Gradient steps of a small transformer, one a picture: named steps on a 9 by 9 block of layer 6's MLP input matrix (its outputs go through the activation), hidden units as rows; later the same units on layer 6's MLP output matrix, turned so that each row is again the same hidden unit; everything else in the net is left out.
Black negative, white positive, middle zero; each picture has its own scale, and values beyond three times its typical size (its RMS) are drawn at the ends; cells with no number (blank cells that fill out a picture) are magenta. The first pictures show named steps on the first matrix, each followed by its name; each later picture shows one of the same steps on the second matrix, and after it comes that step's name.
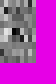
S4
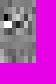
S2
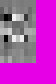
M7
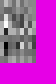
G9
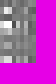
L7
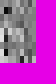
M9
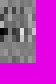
M7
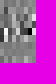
M7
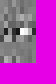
M7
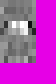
L7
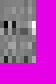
L7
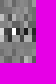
M7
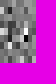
G9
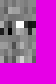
L7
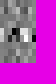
S4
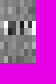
L7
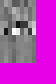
S2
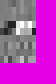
L7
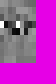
S2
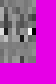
M7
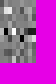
S4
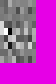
G9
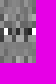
M7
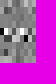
M9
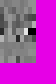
M7
